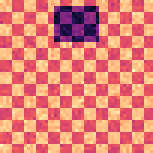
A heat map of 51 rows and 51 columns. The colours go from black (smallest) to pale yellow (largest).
Odd patch: lower, in the top middle. Ninth with the lowest average: top middle. Roughest part: top middle. Average level on the scale: 70%.
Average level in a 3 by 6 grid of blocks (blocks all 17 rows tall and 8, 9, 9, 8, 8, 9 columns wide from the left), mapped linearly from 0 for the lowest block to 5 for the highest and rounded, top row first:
5 5 0 0 5 5 / 5 5 5 5 5 5 / 5 5 5 5 5 5
